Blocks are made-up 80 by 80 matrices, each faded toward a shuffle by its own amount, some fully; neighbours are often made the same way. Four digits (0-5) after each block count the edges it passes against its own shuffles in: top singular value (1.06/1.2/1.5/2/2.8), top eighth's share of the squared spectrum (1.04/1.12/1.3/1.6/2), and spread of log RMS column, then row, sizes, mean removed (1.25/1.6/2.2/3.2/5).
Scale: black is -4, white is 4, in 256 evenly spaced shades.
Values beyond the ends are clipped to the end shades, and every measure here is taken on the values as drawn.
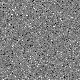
0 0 0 0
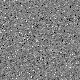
0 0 0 1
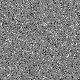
0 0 0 0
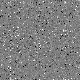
2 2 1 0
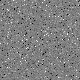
0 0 0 0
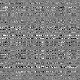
4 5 2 4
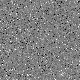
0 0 0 0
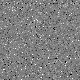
2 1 0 0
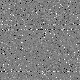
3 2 0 1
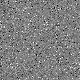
0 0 0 0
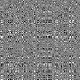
5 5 3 3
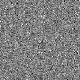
3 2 1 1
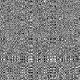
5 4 3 3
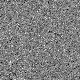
0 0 0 0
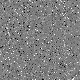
2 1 0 0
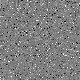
2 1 0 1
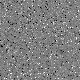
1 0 0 0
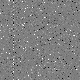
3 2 0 0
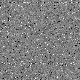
1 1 0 1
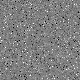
0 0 0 0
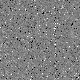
1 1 1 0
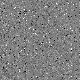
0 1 1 0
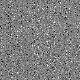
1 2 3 0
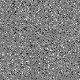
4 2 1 1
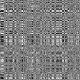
5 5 4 4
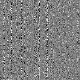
2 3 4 0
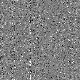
2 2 2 0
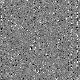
2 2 2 0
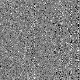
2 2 3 0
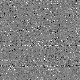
2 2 1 2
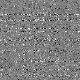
2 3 2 3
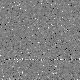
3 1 0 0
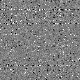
2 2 1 2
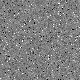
0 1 0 0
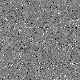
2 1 0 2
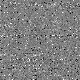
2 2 0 2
